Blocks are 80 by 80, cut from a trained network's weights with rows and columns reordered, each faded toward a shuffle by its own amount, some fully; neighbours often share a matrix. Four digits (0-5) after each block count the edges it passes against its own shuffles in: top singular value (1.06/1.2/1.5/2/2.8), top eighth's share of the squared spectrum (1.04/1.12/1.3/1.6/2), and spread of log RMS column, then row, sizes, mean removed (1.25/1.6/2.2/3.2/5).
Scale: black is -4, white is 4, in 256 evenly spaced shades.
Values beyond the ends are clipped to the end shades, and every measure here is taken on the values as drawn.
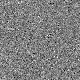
0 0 0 0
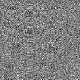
4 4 2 2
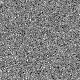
1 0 0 0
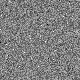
0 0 0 0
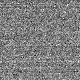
2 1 0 0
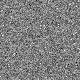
0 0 0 0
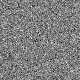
0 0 0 0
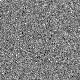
0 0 0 0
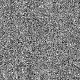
2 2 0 1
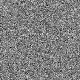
2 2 0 0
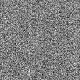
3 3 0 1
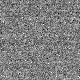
1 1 0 0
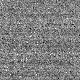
2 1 0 0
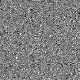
3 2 1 1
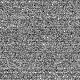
3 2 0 1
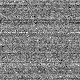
4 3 0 2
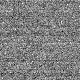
2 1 0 0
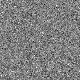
1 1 0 0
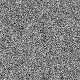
1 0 0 0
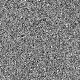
2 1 0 1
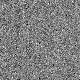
1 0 0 0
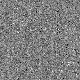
2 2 0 1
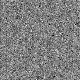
2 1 0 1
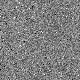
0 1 0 0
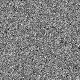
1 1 0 0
